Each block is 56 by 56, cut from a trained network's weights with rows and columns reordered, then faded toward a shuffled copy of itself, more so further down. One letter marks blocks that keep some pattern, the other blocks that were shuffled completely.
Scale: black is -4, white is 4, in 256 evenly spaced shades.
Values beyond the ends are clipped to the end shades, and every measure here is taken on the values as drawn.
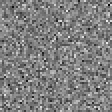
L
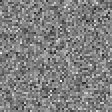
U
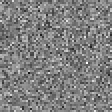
L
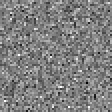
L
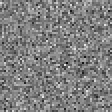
U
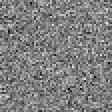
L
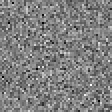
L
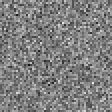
L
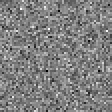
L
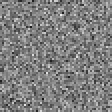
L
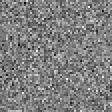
U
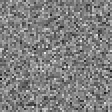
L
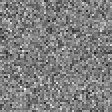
U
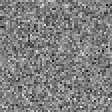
U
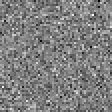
L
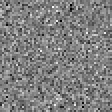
L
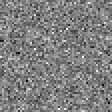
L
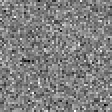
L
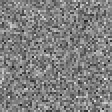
U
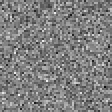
U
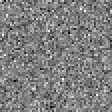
U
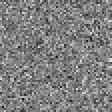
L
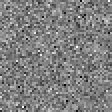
U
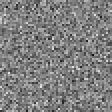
L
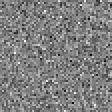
U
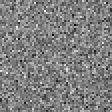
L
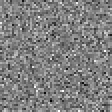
U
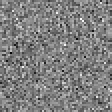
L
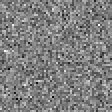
U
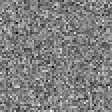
U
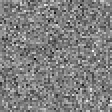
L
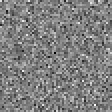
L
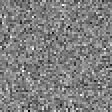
U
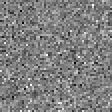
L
